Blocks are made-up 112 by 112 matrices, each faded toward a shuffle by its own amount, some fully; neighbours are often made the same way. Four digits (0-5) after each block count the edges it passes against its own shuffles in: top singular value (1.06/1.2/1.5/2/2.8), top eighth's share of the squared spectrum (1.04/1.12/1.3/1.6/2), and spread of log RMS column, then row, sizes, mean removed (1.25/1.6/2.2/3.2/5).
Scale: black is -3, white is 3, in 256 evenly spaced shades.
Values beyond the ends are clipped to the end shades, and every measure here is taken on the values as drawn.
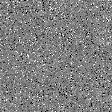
2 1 1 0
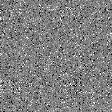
3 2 2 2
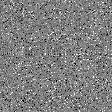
3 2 1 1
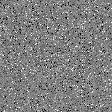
3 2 1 1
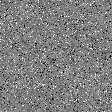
0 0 0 0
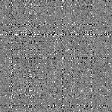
4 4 3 3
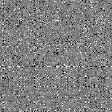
4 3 2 2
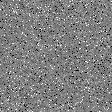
0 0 0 0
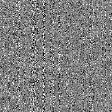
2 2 4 0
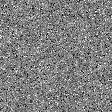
1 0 0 0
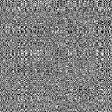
5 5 4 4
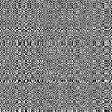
5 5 4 4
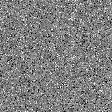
3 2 0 0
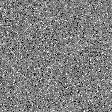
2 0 0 0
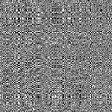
5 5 4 4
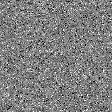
3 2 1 0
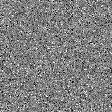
3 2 1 0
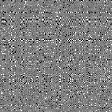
5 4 3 3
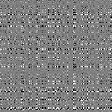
5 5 4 4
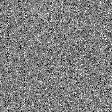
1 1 3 0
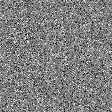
0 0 1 0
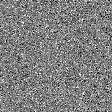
0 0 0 0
